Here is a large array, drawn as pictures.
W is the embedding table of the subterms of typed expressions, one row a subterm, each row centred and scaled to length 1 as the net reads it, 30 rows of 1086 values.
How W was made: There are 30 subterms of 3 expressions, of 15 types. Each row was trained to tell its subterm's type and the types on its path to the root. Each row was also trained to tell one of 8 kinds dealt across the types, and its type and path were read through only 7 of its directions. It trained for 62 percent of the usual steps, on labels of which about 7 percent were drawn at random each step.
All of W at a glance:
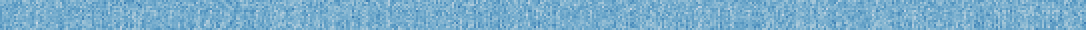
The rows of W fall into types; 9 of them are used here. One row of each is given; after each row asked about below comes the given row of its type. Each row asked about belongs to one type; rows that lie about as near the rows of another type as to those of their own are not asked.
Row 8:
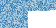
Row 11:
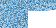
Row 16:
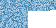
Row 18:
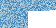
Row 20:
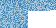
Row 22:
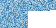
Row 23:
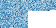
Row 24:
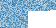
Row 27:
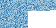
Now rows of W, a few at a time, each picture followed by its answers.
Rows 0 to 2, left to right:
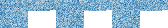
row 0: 23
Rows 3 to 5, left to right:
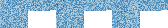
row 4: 24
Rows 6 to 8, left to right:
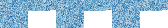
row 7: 11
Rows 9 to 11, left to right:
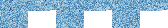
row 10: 11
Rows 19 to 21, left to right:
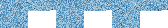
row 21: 8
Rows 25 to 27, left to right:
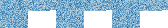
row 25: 20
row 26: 20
